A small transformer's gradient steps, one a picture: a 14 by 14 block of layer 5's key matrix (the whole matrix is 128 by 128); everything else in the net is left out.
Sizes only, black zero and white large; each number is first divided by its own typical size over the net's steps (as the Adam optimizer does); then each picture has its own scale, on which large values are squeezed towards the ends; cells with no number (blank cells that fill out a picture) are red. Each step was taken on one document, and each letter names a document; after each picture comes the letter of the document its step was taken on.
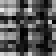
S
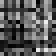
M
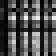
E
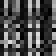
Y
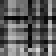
S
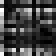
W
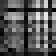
M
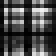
W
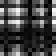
W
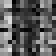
Y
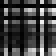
W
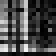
M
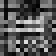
M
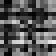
Y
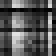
Y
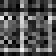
E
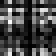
W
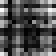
W
